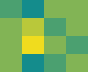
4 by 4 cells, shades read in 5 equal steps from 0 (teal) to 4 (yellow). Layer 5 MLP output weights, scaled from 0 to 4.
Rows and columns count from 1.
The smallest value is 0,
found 2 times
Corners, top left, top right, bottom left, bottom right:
1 2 2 2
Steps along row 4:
down up up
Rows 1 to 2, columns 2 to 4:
0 2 2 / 3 1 2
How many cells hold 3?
1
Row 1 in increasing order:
0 1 2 2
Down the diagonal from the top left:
1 3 2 2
